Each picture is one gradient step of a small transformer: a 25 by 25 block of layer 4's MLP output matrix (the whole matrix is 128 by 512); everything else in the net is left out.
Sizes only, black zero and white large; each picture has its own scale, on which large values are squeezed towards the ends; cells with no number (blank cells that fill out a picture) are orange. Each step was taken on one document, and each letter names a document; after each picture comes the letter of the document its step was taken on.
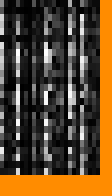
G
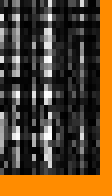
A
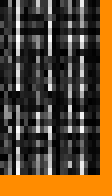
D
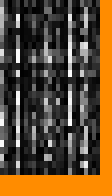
G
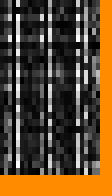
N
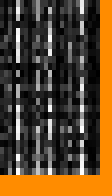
D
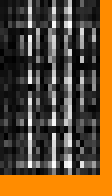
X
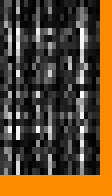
D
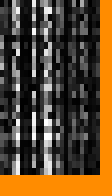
A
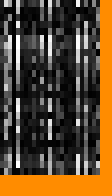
N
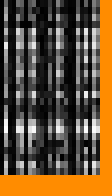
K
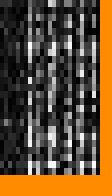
X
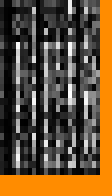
G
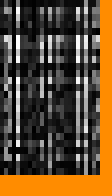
N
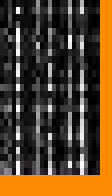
D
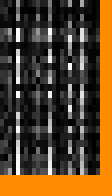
D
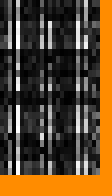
N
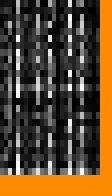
D
